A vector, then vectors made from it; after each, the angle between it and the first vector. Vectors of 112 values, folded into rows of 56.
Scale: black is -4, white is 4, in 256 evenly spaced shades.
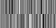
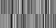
partly aligned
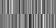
nearly opposite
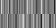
partly opposed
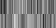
partly aligned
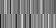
partly opposed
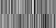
partly aligned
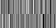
partly aligned
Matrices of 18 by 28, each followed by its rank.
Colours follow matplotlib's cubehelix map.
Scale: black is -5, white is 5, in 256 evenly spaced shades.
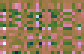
three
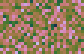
full rank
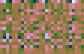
three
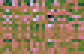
three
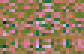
three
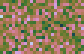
full rank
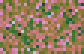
full rank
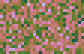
full rank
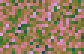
full rank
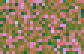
full rank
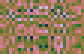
three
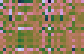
three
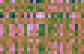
three
